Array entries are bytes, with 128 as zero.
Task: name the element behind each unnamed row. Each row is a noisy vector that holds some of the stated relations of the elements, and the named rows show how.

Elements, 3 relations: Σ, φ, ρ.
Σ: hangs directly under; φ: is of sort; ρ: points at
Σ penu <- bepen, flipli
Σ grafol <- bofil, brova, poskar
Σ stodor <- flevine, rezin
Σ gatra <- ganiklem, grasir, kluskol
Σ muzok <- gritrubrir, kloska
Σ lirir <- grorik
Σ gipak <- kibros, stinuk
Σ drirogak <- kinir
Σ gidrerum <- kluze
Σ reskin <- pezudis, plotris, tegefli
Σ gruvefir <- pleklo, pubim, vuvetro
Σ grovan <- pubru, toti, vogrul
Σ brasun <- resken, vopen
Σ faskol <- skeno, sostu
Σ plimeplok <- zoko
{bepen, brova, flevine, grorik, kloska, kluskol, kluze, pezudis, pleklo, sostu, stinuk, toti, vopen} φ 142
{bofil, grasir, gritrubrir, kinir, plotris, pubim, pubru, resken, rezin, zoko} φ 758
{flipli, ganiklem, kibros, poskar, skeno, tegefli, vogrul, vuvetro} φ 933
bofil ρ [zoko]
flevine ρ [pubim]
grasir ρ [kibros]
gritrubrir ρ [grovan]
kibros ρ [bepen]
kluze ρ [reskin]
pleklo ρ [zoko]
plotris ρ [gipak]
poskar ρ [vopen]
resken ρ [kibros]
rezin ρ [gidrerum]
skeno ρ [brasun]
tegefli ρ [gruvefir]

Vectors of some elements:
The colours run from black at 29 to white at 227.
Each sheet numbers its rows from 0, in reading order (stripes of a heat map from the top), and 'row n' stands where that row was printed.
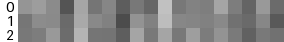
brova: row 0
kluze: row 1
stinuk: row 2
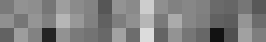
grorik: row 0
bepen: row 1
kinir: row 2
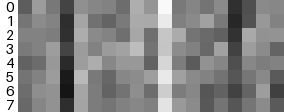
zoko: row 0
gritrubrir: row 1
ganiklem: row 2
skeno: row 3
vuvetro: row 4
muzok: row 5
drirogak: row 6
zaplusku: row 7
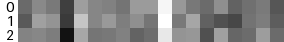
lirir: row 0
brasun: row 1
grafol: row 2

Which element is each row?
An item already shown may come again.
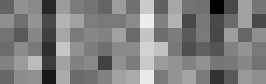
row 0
kinir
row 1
penu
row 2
kibros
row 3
gatra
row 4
flevine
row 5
gritrubrir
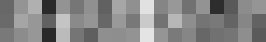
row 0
rezin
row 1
vopen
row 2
muzok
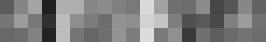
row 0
gruvefir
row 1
gatra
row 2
gipak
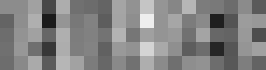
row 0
kloska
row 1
rezin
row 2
sostu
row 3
grasir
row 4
pleklo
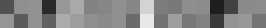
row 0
pubim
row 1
flipli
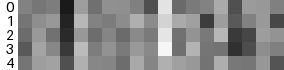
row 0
poskar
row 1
faskol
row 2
bofil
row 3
resken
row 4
sostu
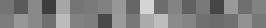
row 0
kibros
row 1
kluskol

